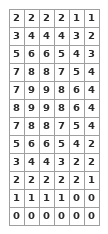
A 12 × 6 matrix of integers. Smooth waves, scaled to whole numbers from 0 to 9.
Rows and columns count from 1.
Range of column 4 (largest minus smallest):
8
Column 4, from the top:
2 4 5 7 8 8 7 5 3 2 1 0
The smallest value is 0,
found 8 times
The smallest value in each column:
0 0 0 0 0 0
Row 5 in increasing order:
4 6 7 8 9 9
